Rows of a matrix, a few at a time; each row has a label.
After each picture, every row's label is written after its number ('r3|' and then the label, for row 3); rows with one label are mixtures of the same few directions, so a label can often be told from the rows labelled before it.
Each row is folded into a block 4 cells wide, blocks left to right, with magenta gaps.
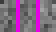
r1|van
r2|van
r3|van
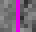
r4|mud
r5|mud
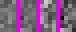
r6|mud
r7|mud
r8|mud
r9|mud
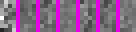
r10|mud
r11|van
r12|mud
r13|van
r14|van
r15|mud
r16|mud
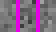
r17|van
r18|mud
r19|van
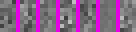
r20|mud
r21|van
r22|van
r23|mud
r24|van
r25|van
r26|mud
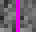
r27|mud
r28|mud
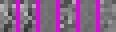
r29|van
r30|van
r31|van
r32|mud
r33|van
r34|van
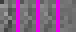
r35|van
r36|van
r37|van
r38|mud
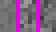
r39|mud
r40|mud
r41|mud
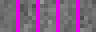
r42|mud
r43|van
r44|van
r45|van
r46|mud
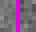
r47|mud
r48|van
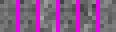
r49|van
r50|van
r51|mud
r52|van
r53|van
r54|mud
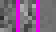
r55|mud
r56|van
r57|mud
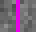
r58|van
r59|van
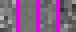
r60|mud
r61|van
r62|mud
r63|van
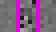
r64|van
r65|mud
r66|mud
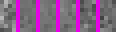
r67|mud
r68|mud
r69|van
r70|van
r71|van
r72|mud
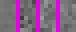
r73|van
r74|mud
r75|mud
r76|van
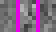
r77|van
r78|van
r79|van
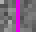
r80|van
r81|mud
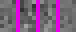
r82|mud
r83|van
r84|van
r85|mud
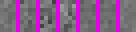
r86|mud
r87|van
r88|mud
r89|van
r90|van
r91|van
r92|mud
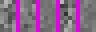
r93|mud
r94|van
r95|mud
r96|van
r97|mud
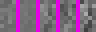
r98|mud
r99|van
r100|van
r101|van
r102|van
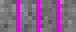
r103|van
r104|van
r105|mud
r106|van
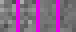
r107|van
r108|van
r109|van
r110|mud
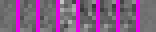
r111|mud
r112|mud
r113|mud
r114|van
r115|van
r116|van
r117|van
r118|van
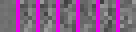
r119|van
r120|van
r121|van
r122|mud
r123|van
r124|van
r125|mud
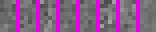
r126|van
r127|mud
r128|van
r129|van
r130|van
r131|mud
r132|van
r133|mud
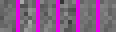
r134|mud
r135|van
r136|van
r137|van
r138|van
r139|van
